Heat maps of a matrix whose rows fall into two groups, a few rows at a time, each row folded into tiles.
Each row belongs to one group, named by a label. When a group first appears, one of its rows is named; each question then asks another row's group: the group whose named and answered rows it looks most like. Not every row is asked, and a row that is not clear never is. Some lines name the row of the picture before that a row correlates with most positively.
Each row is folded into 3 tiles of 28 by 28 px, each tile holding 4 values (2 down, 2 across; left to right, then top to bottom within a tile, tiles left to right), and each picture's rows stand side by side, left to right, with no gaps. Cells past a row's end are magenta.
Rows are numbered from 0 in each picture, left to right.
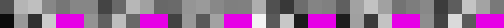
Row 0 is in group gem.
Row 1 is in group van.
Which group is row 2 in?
gem
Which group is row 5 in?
van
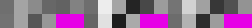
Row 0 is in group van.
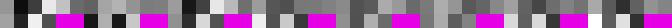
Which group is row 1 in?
gem
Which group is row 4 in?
van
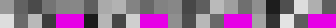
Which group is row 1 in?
gem
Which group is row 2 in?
van
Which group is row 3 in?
van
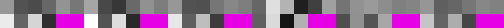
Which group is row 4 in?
gem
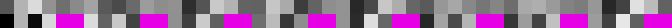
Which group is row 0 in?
gem
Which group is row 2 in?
van
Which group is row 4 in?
van
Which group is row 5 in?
gem
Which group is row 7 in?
van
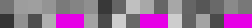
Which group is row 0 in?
gem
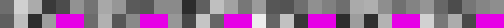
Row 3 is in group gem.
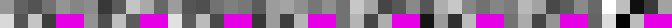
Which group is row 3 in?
gem
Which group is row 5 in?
gem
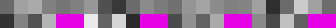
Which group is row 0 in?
gem
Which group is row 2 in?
gem
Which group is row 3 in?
van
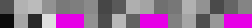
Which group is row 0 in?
gem
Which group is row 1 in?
van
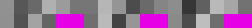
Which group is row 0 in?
van
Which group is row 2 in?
van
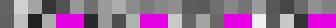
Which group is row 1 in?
gem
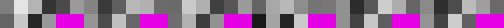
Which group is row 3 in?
gem
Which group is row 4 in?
van
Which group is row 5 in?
van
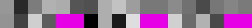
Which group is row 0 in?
van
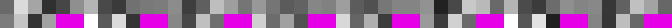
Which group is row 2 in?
van
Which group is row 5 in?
van
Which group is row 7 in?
van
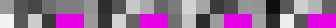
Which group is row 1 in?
van
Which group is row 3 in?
van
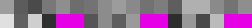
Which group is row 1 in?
gem
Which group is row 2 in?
gem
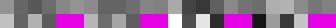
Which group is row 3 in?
gem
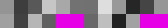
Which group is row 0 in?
van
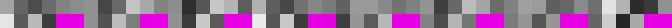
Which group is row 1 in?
van
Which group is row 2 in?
van
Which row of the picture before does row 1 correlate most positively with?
0
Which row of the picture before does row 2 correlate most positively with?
0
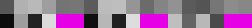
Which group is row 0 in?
gem
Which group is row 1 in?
gem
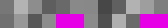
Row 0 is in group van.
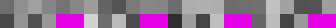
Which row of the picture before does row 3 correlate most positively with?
0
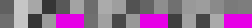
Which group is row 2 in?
gem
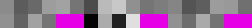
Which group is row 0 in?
van
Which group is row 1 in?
gem
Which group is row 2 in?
van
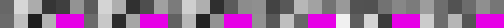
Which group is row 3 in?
van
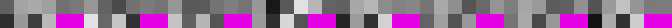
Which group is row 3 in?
van
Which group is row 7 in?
gem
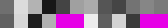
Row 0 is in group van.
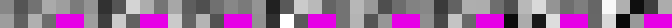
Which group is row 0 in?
van
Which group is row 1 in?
van
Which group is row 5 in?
van
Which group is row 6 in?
gem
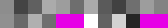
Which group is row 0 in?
van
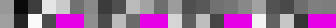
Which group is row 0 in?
van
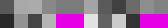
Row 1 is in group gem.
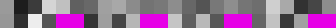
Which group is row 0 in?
van
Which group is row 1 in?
gem
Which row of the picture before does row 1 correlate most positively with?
0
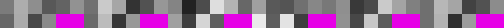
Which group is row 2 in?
van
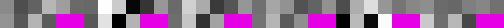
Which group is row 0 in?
van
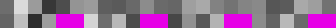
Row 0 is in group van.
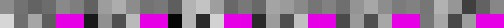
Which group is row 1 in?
gem
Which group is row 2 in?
gem
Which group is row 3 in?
gem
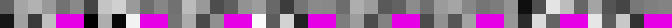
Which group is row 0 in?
gem
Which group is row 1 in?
gem
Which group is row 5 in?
gem
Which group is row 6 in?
van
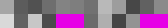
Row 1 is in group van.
